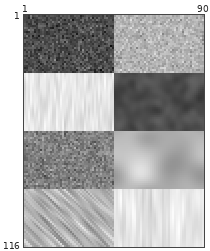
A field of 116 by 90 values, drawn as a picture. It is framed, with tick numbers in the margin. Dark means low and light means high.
It is made of 4 by 2 panels. Panel 1,1: low, fine-grained. Panel 1,2: high, fine-grained. Panel 2,1: very high, streaked downward, faint in contrast. Panel 2,2: low, blotchy, faint in contrast. Panel 3,1: middling, fine-grained. Panel 3,2: high, smooth. Panel 4,1: high, slanting down to the right. Panel 4,2: very high, streaked downward, faint in contrast.
